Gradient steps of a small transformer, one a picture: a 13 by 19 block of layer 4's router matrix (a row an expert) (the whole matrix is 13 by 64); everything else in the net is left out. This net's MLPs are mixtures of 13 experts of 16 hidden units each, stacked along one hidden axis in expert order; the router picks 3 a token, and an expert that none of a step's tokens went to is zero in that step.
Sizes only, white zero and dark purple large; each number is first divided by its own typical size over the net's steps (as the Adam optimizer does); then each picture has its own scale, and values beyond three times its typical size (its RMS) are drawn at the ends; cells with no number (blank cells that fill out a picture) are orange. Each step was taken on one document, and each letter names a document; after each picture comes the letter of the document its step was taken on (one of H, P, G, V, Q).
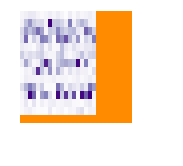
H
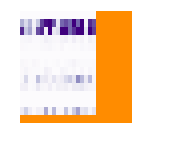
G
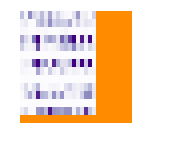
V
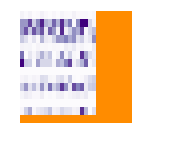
H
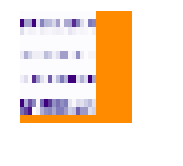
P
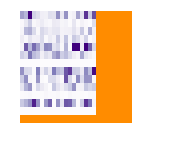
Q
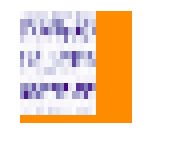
H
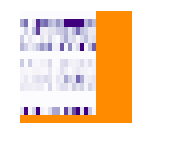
G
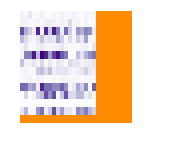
H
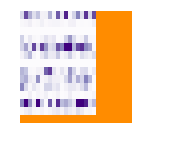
Q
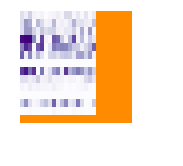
Q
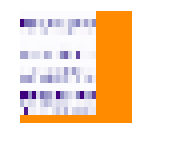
P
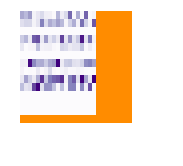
V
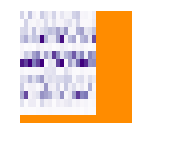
H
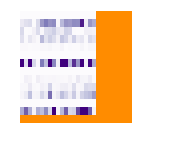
G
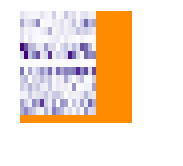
Q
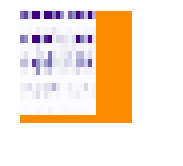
V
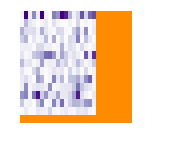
H
